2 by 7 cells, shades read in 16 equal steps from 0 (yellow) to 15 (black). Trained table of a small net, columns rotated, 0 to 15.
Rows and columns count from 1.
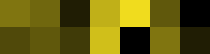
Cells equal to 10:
1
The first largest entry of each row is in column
7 5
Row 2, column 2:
9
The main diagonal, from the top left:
7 9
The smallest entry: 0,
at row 1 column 5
